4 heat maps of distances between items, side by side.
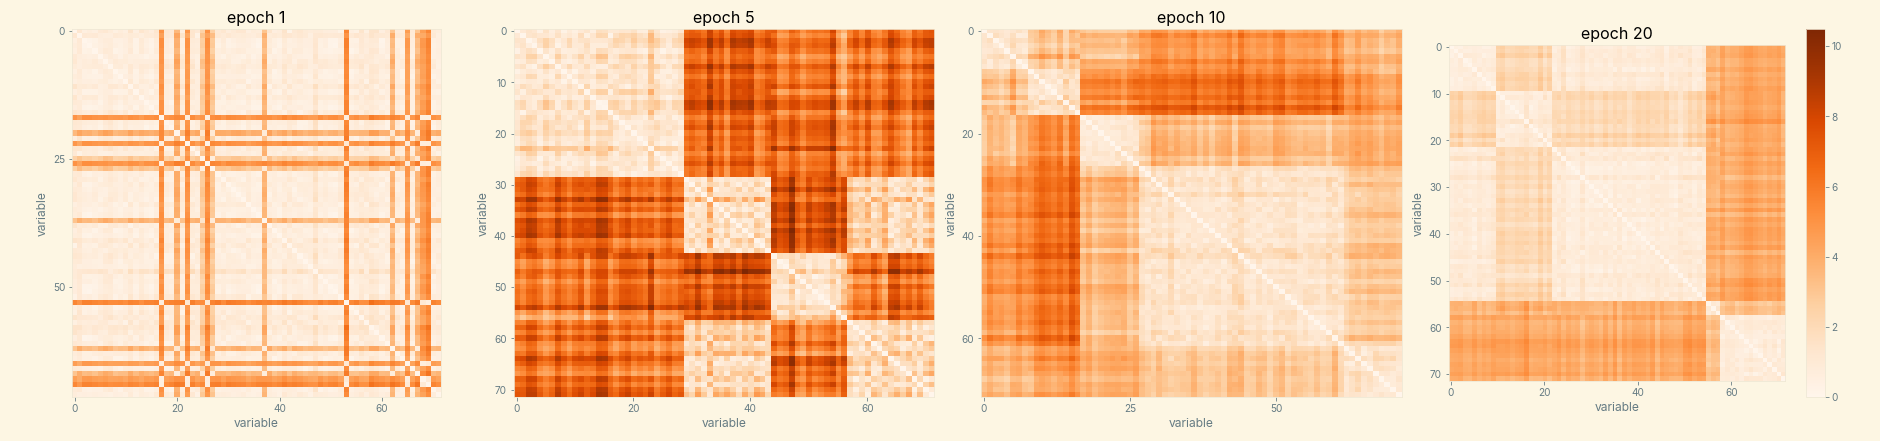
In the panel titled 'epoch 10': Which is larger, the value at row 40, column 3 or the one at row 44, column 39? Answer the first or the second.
the first
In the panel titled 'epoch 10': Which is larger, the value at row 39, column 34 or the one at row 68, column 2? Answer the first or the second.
the second
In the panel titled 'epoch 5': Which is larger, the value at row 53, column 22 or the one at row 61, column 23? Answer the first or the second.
the first
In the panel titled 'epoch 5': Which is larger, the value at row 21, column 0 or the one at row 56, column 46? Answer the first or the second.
the second
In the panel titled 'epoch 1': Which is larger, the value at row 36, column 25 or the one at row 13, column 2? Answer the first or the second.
the first
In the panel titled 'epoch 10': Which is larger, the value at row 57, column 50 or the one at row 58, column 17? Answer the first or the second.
the second
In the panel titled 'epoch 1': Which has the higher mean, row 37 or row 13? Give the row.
37
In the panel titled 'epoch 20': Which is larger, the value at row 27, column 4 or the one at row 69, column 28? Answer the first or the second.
the second
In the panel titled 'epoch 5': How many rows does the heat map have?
72
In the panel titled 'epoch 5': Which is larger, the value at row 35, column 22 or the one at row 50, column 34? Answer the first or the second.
the second
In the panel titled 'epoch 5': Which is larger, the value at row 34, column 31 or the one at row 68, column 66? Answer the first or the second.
the second
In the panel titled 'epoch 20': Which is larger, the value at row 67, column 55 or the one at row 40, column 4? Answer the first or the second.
the first
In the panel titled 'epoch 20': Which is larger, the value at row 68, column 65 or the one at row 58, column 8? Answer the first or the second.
the second
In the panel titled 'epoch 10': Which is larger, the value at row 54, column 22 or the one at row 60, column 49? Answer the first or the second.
the first
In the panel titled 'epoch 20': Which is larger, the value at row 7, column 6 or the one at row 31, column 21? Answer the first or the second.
the second
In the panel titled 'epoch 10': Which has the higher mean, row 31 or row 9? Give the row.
9
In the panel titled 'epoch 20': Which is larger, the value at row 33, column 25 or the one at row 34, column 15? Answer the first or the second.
the second
